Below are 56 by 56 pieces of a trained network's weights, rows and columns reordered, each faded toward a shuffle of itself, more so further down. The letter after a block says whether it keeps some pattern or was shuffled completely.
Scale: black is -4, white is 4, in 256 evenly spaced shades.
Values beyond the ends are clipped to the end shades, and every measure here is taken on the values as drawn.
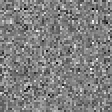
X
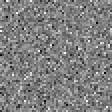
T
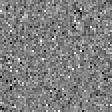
T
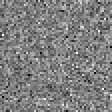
T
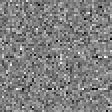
X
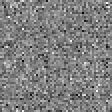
X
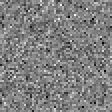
T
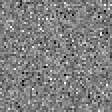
T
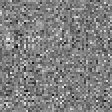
X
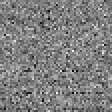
X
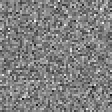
T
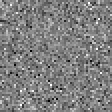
T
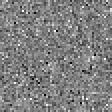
T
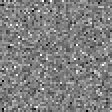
T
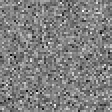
T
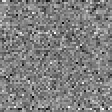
X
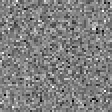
X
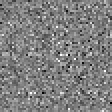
X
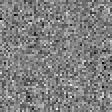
X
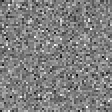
T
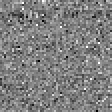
X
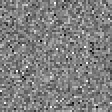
T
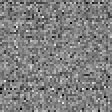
X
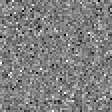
T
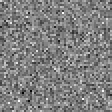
T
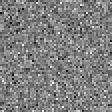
T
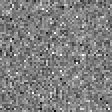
X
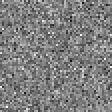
T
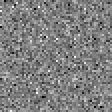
T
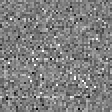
X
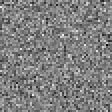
T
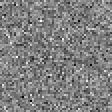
T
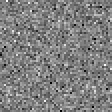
T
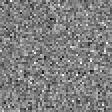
T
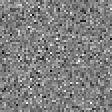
X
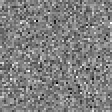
T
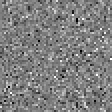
X
